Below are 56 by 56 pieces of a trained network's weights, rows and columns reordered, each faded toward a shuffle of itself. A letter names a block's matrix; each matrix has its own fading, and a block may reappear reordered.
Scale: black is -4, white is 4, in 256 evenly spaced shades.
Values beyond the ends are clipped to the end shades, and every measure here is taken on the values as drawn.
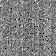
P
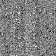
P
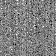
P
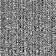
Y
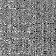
Y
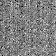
P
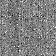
P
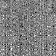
Y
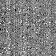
P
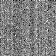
Y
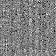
P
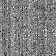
Y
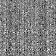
Y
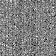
P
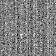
Y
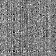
Y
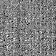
Y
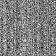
Y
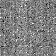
P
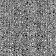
P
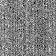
Y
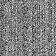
Y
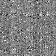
P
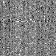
Y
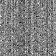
Y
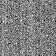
P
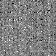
P
